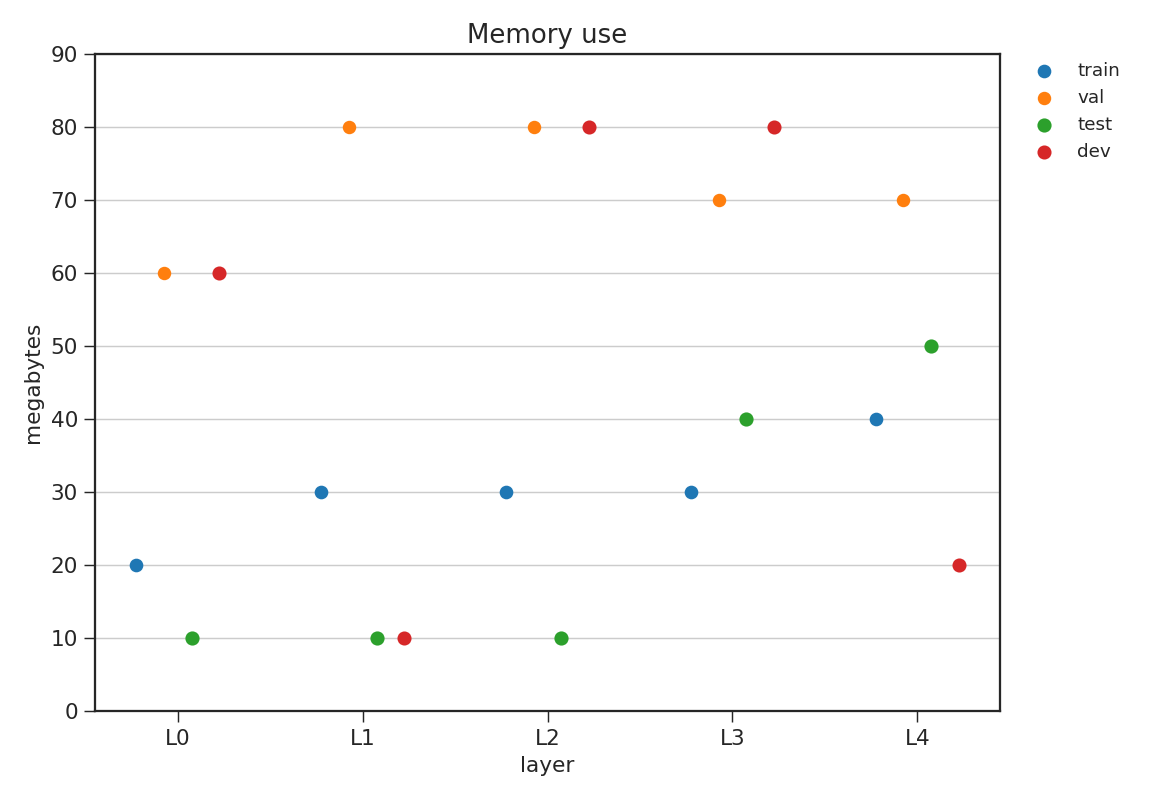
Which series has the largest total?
val
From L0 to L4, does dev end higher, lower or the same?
lower
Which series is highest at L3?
dev
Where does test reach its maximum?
L4
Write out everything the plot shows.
Title: Memory use
x-axis: layer, ticks L0 L1 L2 L3 L4
y-axis: megabytes, ticks 0 10 20 30 40 50 60 70 80 90
Legend: train, val, test, dev
Values:
train: 20 30 30 30 40
val: 60 80 80 70 70
test: 10 10 10 40 50
dev: 60 10 80 80 20
